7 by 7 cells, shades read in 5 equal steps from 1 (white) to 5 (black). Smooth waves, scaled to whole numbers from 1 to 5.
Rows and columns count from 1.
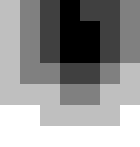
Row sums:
25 26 26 21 16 11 7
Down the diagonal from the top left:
2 3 4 4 3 2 1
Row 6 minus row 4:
-1 -2 -1 -2 -2 -1 -1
